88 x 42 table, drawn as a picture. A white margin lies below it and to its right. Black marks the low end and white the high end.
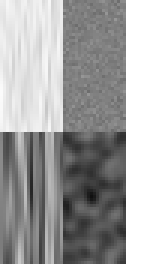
It is made of 2 by 2 panels. Panel 1,1: very high, streaked downward, faint in contrast. Panel 1,2: middling, fine-grained, faint in contrast. Panel 2,1: middling, streaked downward, strong in contrast. Panel 2,2: low, blotchy.
